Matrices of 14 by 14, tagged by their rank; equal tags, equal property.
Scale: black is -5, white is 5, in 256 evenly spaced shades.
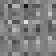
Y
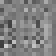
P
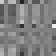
Y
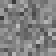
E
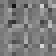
P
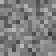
E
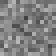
E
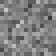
E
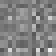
Y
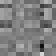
Y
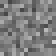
E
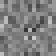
P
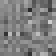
P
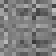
Y
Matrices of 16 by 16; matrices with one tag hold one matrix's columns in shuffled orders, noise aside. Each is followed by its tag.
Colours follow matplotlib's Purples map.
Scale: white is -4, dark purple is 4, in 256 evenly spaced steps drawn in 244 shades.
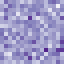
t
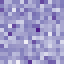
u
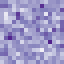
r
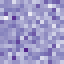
t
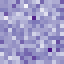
t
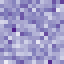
u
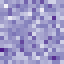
t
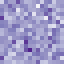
t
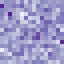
r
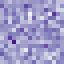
r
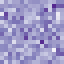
r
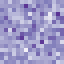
r
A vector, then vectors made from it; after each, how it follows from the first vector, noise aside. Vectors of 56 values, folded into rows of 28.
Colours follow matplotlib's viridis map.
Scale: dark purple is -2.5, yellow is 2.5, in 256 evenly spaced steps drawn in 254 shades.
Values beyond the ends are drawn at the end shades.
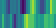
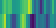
reversed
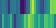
copied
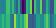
sign-scrambled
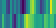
copied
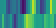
copied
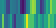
copied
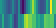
copied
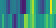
copied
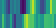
copied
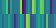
sign-scrambled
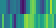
copied
